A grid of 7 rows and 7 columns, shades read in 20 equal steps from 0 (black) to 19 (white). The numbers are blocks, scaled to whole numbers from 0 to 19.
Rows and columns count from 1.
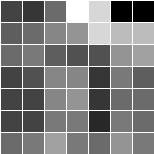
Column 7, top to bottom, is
0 14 12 7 8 8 9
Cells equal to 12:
2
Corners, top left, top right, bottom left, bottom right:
5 0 8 9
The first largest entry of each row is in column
4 5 7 3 4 3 3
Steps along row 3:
up down down same up up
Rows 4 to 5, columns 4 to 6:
10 4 9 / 11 4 8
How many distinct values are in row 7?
4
